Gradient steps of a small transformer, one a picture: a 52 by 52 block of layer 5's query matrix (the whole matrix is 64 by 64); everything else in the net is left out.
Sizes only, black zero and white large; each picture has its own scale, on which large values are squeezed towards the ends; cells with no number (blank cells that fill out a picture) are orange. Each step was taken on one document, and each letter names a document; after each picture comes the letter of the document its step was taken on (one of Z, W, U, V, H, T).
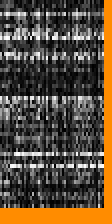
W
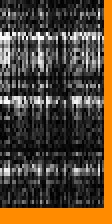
W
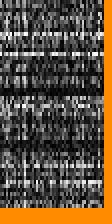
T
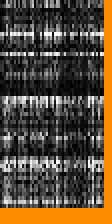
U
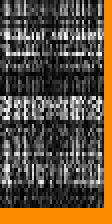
T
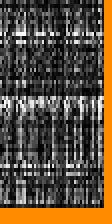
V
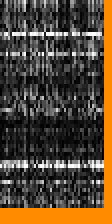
U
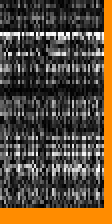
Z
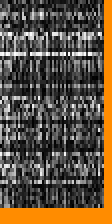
W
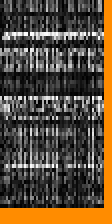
U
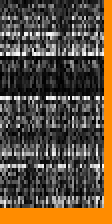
Z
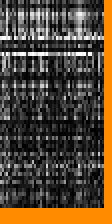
W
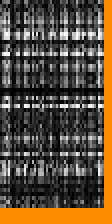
T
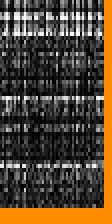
T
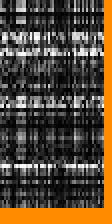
V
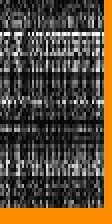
Z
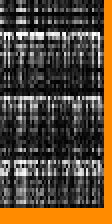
V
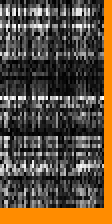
W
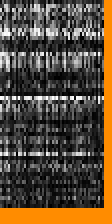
W
